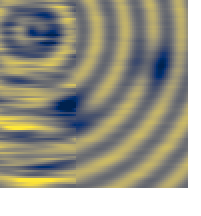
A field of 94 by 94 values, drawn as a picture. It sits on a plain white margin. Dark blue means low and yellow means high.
Mirror symmetry: none. Rings: centred on the top left. Dips: three. Seam: vertical, 40% of the way across, the right part calmer.
